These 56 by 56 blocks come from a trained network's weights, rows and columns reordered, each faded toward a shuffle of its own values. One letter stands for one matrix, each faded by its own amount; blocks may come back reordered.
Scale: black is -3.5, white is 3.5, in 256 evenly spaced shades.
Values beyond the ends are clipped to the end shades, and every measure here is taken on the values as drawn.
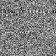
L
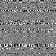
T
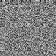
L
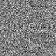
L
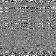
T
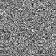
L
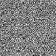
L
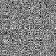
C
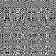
T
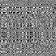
T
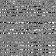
T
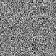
C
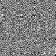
C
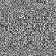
C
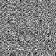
C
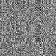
C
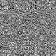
L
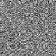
C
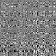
T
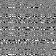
T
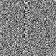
C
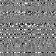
T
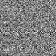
L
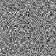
C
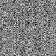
C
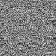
L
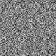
L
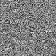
L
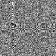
C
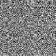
C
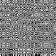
T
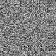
L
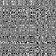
T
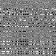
T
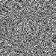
C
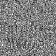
L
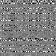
T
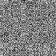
L
